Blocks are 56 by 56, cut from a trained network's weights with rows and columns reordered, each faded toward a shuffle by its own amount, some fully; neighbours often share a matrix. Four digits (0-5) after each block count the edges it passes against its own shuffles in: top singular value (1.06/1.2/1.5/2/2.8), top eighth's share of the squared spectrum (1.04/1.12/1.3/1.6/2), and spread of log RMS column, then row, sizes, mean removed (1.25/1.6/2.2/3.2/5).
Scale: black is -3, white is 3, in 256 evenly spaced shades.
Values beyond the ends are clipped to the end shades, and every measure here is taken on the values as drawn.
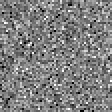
0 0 0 0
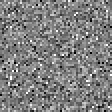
0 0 0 0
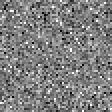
0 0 0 0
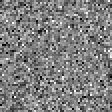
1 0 0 0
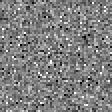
0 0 0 0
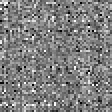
2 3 2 2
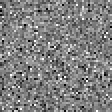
0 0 0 0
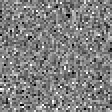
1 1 0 0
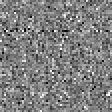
2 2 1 1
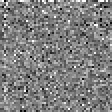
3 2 1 1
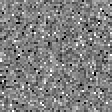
1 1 0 0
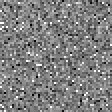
0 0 0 0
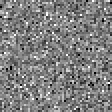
0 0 0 0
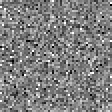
1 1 0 1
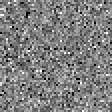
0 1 0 0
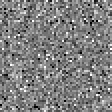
1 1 0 1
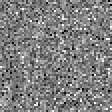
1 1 0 0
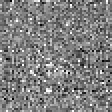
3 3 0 2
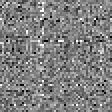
3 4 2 3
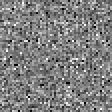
2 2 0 1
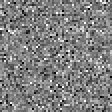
1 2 0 1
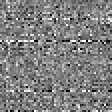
4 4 0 3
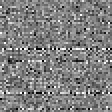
4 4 0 3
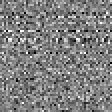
4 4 0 3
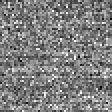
2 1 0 0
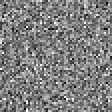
2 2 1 1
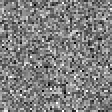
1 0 0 0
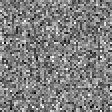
1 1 0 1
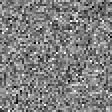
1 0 0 0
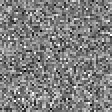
1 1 0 0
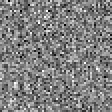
1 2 0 0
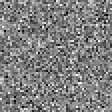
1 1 0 0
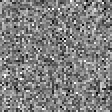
1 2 0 0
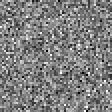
1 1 0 0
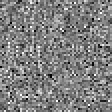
3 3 0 2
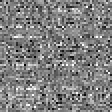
3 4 1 3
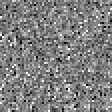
2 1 0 0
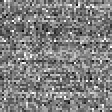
3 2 0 1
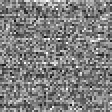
3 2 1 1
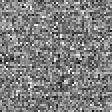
2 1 0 0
